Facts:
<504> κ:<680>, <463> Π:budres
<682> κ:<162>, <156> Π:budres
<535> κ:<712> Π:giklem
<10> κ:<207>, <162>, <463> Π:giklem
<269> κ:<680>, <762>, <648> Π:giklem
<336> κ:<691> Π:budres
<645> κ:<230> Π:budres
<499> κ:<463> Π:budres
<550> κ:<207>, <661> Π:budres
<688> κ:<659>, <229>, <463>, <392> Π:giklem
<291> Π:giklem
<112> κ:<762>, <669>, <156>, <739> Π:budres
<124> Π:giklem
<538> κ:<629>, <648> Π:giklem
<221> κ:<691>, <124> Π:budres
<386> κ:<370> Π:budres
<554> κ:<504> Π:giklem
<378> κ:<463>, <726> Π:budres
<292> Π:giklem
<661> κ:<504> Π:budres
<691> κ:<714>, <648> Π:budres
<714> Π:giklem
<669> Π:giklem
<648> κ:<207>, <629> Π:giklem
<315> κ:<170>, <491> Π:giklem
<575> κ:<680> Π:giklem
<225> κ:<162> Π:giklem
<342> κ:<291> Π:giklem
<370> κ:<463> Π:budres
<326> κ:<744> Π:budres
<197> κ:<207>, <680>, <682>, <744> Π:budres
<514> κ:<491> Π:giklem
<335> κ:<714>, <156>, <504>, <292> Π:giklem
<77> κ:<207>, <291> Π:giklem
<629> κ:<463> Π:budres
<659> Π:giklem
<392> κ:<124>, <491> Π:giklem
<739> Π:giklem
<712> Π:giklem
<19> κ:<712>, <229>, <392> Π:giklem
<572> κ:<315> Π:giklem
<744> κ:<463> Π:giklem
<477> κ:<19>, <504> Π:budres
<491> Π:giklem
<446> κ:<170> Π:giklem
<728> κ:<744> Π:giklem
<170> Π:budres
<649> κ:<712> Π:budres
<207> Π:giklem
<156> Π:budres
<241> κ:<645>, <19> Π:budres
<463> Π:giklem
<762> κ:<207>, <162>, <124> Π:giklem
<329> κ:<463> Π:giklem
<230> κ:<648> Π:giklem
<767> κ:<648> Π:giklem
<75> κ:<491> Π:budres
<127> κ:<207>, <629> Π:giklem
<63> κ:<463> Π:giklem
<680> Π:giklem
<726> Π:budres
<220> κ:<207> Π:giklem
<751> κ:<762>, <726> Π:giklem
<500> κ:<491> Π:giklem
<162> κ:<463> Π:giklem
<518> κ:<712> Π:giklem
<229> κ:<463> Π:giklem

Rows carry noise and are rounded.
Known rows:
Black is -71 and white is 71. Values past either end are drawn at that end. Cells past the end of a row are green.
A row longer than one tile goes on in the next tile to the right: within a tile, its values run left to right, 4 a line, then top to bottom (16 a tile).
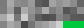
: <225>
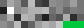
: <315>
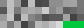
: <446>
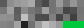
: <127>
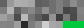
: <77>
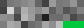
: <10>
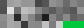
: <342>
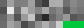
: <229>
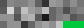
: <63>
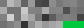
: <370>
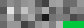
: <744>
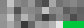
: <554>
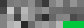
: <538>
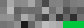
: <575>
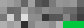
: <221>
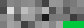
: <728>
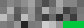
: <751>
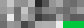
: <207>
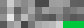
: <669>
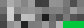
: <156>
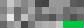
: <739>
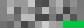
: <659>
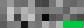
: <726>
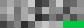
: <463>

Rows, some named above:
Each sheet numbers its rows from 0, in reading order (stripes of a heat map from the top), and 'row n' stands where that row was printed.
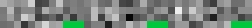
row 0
<124>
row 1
<726>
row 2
<744>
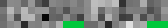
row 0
<499>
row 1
<291>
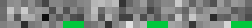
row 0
<326>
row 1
<291>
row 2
<477>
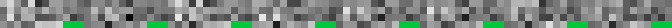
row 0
<491>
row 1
<499>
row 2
<170>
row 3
<691>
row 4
<744>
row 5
<744>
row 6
<291>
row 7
<762>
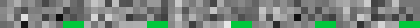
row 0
<112>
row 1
<75>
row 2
<554>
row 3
<326>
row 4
<124>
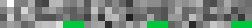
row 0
<712>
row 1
<241>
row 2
<762>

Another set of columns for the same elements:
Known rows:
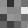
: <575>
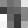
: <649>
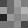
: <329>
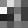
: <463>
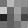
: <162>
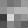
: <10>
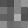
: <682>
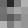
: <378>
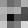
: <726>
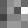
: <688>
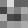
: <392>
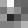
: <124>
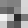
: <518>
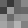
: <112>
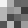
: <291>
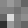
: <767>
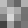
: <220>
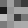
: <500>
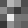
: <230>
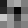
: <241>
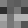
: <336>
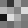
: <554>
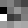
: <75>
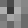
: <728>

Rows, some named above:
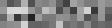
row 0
<751>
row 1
<225>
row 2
<477>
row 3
<744>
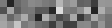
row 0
<112>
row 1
<629>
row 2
<680>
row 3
<728>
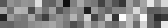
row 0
<225>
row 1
<392>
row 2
<197>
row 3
<221>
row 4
<335>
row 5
<712>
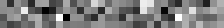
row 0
<575>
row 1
<645>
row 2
<170>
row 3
<659>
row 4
<629>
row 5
<207>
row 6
<335>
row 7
<378>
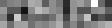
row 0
<156>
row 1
<762>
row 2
<326>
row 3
<491>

